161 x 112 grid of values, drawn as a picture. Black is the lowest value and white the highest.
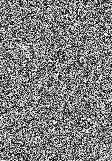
Histogram: flat. Grain: fine. Average level on the scale: 50%. Odd rows or columns: none. Mirror symmetry: none.
